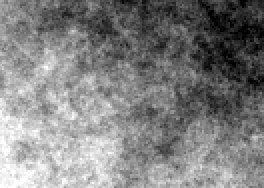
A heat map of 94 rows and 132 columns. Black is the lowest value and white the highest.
Slope: up to the bottom left. Average level on the scale: 50%. Stripes: none. Mirror symmetry: none. Grain: blotchy. Ninth with the highest average: bottom left.
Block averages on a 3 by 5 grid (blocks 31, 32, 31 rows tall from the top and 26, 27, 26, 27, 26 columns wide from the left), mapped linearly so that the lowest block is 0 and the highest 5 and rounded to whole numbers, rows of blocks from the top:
32110
44321
55333
